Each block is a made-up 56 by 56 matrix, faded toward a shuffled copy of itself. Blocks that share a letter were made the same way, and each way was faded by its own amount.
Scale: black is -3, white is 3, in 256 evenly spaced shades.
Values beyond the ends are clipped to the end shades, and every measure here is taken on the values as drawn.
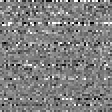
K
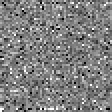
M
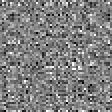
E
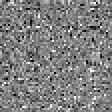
M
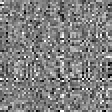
E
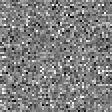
M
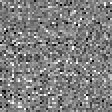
M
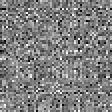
E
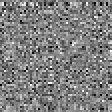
E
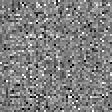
M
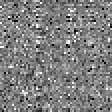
M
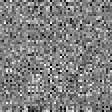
E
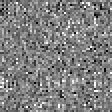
M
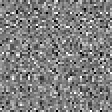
E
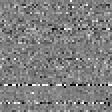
K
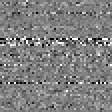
K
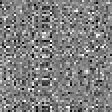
E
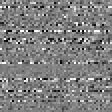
K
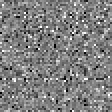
M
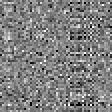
E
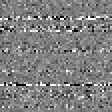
K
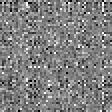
E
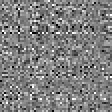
E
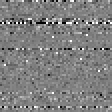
K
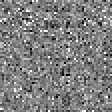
M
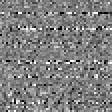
K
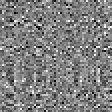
E
